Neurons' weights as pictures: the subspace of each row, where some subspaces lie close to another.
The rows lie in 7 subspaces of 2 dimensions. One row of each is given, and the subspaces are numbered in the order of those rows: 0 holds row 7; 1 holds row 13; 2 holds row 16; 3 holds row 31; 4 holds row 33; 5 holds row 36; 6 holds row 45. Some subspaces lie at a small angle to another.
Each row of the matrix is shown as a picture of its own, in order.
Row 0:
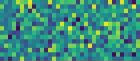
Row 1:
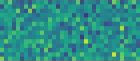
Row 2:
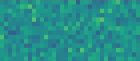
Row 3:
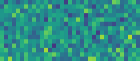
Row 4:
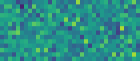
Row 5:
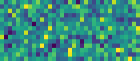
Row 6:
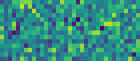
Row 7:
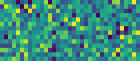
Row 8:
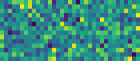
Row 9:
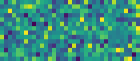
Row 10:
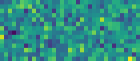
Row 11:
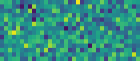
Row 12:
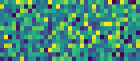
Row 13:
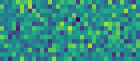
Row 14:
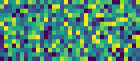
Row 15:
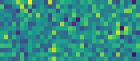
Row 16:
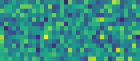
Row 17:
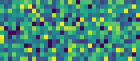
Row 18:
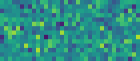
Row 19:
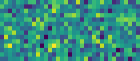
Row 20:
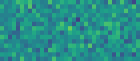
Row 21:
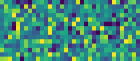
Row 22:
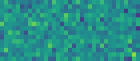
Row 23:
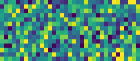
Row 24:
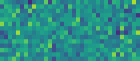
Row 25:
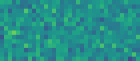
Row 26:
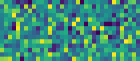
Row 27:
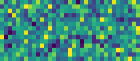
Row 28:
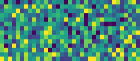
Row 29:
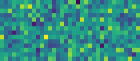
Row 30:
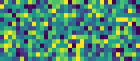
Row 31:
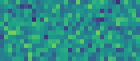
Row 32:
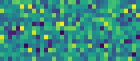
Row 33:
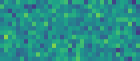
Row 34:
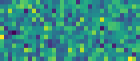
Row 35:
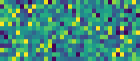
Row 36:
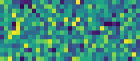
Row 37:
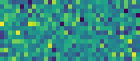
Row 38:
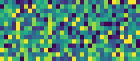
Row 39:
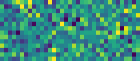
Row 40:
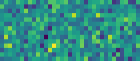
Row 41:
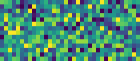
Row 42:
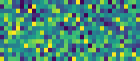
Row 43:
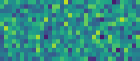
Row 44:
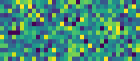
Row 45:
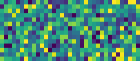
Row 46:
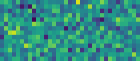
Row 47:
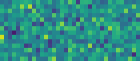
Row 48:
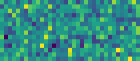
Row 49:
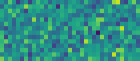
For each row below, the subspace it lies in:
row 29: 6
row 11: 3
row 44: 6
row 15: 0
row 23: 6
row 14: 2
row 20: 1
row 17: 1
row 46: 3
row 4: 6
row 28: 2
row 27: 0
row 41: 3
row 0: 1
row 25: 5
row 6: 5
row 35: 4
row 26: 5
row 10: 5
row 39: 0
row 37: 4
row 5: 0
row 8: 0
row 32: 2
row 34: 5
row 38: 1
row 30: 4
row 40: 6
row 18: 2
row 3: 2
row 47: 1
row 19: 6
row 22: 4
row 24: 4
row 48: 0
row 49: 3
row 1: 3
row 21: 5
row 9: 4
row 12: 1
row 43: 2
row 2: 3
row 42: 3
